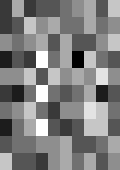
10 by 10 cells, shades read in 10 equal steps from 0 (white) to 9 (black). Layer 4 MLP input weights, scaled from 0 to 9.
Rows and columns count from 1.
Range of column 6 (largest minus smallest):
4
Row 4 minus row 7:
3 2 5 -5 -2 -1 5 1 3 1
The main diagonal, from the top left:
7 6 4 0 2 6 4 2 5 4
